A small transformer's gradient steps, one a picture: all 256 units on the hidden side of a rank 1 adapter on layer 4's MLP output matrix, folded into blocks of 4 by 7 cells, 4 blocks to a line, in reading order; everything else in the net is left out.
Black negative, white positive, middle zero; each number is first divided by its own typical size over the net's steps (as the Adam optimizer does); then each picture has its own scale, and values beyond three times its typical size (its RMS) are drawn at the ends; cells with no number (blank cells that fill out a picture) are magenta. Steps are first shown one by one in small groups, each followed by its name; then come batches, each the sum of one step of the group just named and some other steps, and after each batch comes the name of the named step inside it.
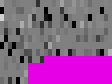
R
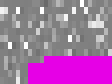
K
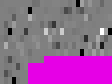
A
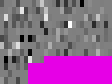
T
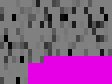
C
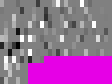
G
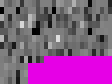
R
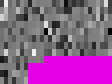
A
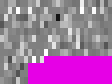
K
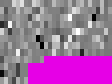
K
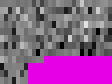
K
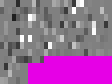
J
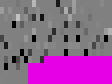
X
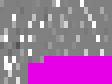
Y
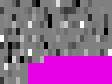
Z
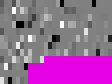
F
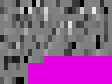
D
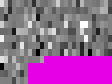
Z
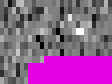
F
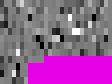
D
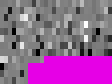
X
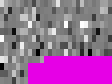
Z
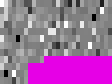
Y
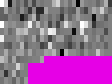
Z
